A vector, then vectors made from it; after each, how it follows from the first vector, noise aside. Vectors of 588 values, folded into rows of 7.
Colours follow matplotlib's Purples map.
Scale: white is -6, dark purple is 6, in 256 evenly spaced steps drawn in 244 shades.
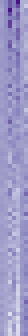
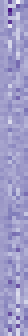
sign-scrambled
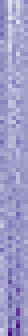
reversed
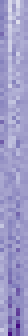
reversed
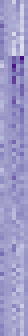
wrapped around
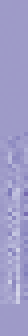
partly zeroed
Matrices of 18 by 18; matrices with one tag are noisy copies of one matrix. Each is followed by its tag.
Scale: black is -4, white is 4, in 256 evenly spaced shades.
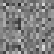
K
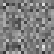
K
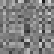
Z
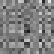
Z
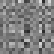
Z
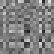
Z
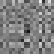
Z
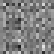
K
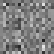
K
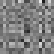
Z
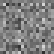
K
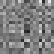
Z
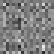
K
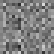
K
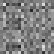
K
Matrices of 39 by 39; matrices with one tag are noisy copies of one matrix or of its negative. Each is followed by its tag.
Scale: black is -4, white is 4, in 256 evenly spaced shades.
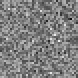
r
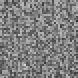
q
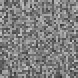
q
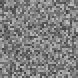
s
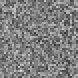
s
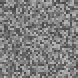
s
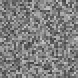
r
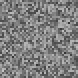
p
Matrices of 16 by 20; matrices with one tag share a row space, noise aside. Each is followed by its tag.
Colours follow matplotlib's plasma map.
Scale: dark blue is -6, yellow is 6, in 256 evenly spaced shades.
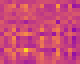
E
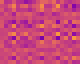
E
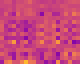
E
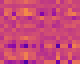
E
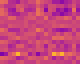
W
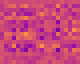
E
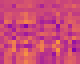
E
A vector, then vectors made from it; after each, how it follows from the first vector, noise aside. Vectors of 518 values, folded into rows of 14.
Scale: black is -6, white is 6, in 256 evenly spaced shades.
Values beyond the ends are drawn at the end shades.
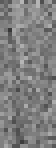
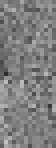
wrapped around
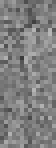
wrapped around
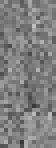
wrapped around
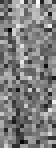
scaled up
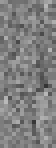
wrapped around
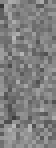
wrapped around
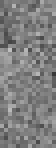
wrapped around
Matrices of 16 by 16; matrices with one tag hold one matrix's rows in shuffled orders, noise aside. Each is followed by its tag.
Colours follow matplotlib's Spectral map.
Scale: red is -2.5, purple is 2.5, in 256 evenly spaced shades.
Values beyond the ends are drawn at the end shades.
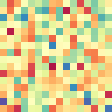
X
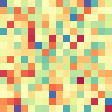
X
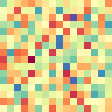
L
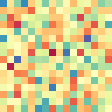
X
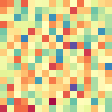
L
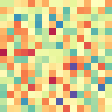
L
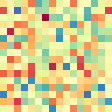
X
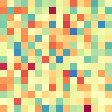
L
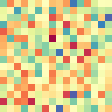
L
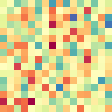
L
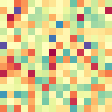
X
